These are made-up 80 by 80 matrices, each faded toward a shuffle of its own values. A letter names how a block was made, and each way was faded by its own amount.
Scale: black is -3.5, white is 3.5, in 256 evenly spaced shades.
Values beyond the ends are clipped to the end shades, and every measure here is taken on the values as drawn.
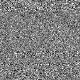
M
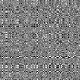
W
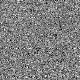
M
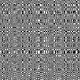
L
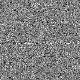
M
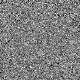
M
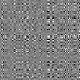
L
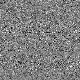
M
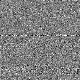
M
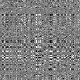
W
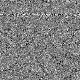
M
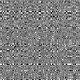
W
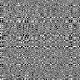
W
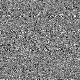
M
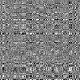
W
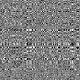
W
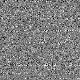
M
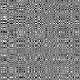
L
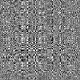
W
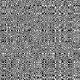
W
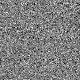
M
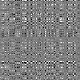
L
